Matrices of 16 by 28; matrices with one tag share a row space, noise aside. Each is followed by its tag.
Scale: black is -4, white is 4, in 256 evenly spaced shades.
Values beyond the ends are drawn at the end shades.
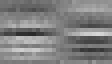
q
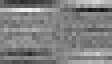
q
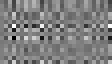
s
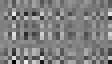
s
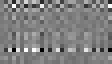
s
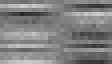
q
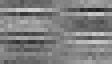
q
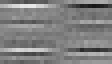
q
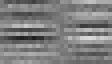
q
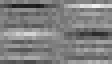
q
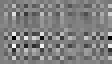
s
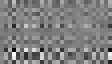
s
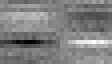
q
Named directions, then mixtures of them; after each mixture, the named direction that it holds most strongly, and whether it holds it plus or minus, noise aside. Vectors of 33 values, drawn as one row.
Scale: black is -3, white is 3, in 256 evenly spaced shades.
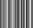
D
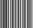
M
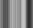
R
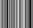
D, minus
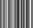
D, plus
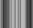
R, plus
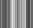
R, plus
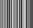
M, minus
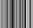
D, minus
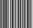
M, plus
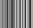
D, minus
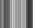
R, plus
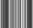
R, plus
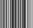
M, plus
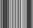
R, plus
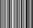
M, minus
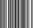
D, plus
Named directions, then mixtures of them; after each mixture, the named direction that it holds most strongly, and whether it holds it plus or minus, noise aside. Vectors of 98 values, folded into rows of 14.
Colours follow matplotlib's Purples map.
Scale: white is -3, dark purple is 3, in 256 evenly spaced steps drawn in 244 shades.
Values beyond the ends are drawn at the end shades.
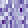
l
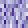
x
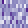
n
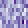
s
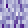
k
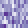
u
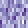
s, minus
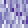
k, minus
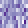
s, minus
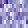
l, minus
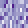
l, minus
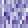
n, minus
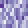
x, minus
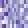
l, minus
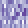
s, minus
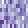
n, minus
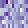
l, minus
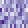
n, minus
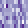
k, plus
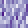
x, minus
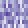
k, minus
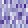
n, minus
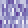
s, minus
